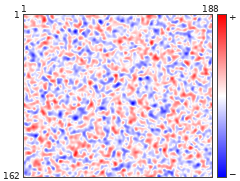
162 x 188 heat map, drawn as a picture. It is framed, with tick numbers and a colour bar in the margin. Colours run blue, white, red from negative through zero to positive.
Overall the values sit about 50% of the way up the scale. No single row or column stands out from its neighbours. The texture is blotchy. The values follow a bell shape. There is no seam.
